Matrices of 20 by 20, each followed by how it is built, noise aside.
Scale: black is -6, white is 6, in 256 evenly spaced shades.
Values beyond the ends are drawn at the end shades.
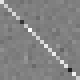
diagonal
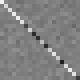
diagonal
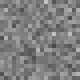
noise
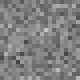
noise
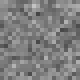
noise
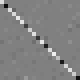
diagonal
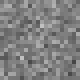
noise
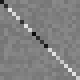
diagonal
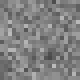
noise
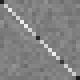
diagonal
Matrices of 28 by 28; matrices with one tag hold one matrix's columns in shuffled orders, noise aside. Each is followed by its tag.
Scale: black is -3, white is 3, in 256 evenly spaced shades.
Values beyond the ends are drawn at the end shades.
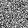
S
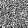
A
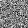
A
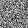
S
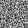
S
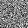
A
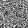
A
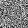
A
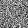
A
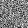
A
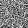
A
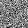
A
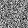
S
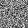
A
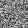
S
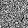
S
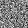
S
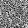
A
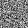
S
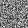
S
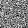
A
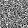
A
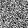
S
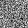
S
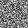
S
